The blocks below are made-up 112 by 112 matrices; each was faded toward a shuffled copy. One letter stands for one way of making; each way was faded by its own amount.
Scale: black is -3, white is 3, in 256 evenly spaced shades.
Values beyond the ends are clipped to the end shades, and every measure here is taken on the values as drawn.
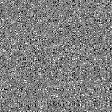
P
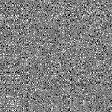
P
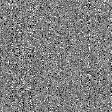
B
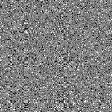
P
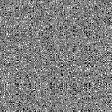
P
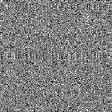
P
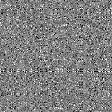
P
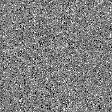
B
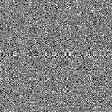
P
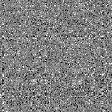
P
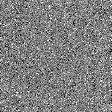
B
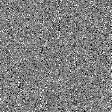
B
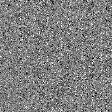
B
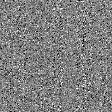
B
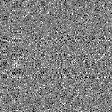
P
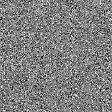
B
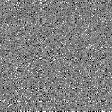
P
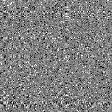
P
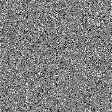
B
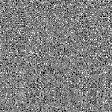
P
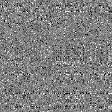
P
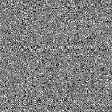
P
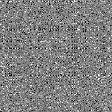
P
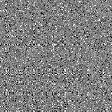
P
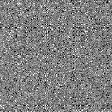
P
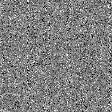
B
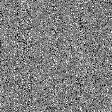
B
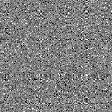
P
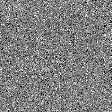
B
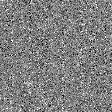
B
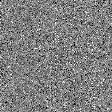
B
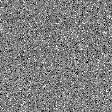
B
